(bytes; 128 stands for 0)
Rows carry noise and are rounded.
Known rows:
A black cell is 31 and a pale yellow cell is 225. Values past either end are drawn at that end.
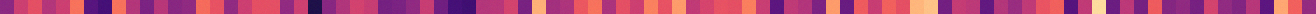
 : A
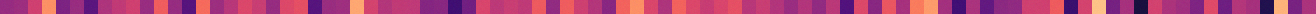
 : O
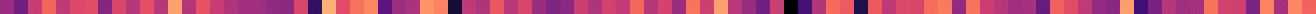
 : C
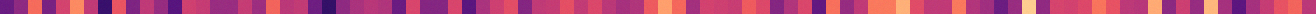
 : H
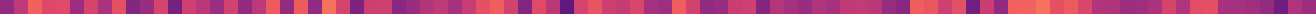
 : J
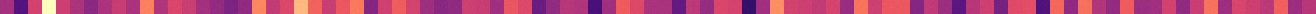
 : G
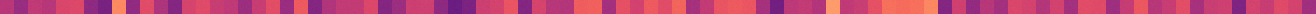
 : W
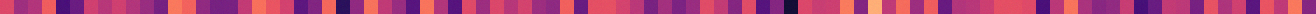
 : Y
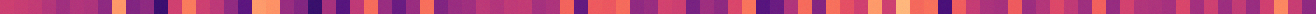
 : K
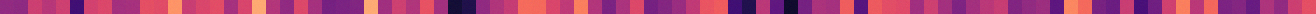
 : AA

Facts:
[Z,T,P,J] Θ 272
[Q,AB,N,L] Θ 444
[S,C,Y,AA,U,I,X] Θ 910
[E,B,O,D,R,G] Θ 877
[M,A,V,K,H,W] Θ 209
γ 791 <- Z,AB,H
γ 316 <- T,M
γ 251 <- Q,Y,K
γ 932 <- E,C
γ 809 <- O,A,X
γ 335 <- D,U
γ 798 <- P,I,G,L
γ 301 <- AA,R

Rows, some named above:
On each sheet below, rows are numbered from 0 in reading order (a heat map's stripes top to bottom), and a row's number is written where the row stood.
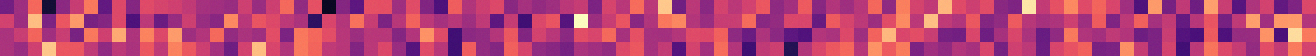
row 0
AB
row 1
M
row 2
U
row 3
I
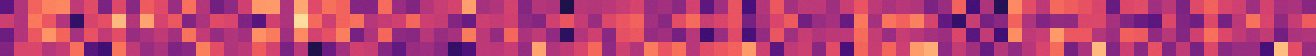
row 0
P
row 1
D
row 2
P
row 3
A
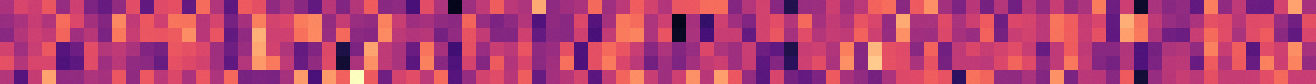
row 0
X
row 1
L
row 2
L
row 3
Y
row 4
Y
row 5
E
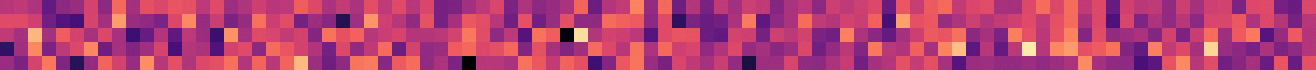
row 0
N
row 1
Q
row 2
T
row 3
Z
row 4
R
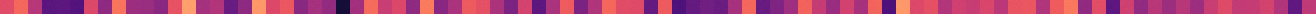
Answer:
Q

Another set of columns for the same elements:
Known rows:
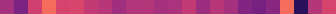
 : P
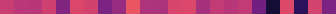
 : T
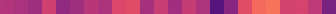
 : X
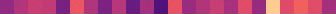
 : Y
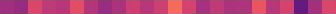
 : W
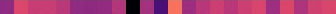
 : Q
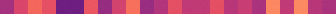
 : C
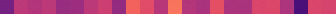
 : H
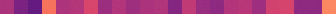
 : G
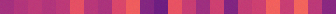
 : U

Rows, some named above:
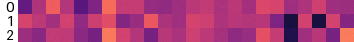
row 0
AA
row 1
T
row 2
R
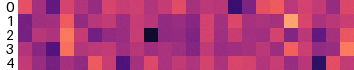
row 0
O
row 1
I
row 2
L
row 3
G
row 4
M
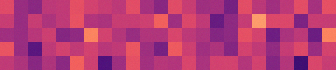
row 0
D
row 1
A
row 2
R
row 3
D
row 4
M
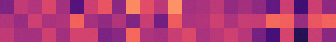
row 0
Z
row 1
K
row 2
T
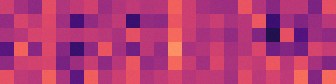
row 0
B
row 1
N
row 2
J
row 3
AB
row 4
S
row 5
E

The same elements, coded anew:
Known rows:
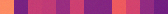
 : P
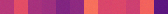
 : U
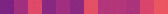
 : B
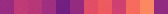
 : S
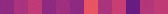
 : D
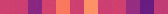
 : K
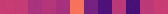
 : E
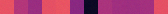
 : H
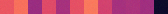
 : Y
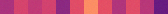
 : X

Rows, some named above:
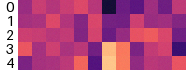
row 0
AB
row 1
G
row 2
I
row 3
T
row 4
M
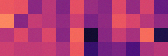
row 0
C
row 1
P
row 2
AA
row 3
R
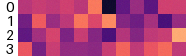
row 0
R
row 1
Q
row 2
N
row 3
J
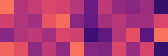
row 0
Z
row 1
H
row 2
L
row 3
C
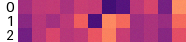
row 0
L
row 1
M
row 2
O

